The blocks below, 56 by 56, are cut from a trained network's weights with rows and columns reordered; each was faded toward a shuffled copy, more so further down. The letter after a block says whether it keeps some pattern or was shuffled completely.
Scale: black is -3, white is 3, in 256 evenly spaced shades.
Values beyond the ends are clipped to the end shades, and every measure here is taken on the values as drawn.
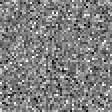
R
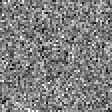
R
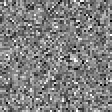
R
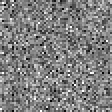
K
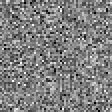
K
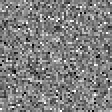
R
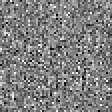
K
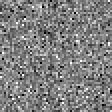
R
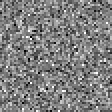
R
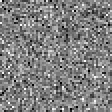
R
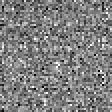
K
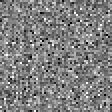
K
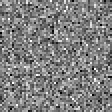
R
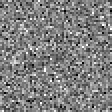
R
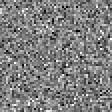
R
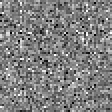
K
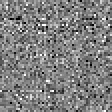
K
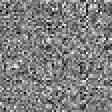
K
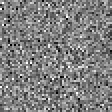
K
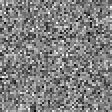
R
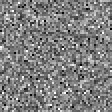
R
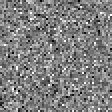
R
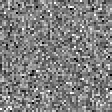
R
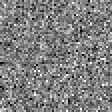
R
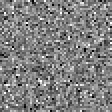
K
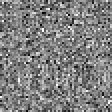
K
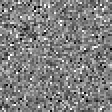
R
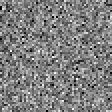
K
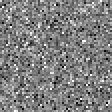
R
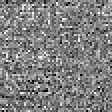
K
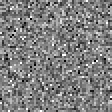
R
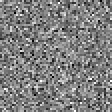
K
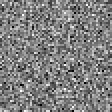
K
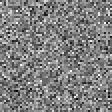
K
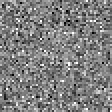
K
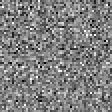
K
